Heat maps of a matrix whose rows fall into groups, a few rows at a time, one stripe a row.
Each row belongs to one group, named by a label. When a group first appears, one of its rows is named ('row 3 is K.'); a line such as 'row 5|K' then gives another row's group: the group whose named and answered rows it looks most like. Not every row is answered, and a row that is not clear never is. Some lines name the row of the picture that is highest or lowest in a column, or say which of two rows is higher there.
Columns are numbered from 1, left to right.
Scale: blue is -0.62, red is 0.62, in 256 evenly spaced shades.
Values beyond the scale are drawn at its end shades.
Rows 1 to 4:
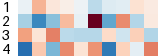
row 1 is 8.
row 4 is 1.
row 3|8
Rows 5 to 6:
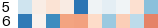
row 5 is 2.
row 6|1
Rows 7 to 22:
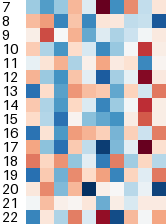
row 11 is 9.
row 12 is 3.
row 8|2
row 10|3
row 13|1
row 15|3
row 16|1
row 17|3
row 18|8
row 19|1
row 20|2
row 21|8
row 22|1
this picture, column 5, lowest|20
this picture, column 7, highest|18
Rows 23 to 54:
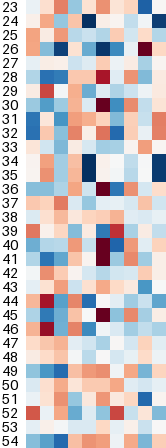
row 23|9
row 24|2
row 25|8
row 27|9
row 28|1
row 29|2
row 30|1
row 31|1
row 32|1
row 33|3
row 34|2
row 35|2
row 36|1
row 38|9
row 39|8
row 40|1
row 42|8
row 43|9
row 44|2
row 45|1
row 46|2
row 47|8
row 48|8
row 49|1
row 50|9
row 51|9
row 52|8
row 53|9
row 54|1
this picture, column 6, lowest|26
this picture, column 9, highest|26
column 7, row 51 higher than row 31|Yes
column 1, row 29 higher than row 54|Yes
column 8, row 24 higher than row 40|No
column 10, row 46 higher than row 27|No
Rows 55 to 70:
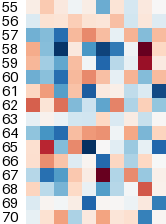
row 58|3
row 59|3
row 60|1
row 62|8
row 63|9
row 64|1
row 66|8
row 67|1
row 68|3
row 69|2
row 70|9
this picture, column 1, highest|62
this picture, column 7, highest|62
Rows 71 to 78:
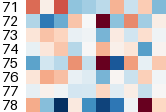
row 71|8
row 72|1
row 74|9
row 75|1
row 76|8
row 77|9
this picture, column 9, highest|78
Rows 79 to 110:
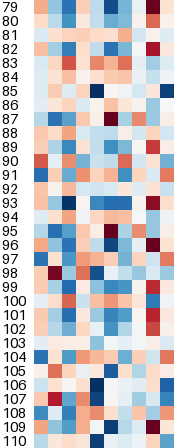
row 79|3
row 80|3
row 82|3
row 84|9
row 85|2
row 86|9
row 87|1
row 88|8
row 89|3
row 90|8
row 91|1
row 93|3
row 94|9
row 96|3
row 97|1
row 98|2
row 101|3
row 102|3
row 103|2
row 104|1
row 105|8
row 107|2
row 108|1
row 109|3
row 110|2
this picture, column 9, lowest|100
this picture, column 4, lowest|90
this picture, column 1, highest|90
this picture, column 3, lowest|93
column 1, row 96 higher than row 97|Yes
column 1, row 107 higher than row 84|Yes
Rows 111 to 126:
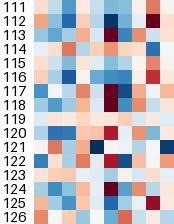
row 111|3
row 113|1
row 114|9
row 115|3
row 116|3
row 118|1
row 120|1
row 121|2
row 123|8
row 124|1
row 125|3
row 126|8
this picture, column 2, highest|121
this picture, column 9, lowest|114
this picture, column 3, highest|114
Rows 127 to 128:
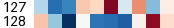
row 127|1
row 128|3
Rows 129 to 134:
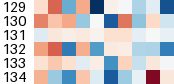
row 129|2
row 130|8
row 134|3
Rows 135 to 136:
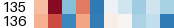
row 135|2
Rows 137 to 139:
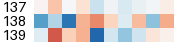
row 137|2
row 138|1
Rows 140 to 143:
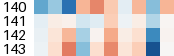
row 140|1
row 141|9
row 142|9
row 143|9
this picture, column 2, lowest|140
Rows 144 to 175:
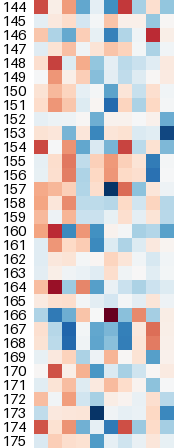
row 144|8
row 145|9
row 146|3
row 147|9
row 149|2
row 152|2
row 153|2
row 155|9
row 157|8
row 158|8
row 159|8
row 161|2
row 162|9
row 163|9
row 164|2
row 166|1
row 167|3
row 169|9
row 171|9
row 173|2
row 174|8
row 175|2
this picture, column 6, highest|166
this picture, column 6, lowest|157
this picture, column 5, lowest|173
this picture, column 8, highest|166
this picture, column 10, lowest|153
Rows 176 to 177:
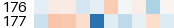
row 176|9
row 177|2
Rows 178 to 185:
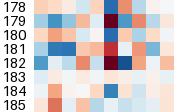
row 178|8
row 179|1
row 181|1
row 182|1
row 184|8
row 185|2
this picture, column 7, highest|178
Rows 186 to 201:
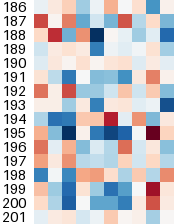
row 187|8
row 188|2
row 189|2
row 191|3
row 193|2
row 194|1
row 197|8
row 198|1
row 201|9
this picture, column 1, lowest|198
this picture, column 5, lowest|188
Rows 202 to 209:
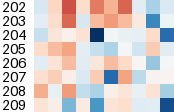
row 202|9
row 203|9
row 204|2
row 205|8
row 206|9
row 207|8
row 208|8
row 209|2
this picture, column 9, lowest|203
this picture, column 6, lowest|207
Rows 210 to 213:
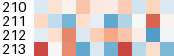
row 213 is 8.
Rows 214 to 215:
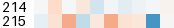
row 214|2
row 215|9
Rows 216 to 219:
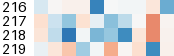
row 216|2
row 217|3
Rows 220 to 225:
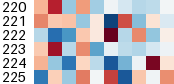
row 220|2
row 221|8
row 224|3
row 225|1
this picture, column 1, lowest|225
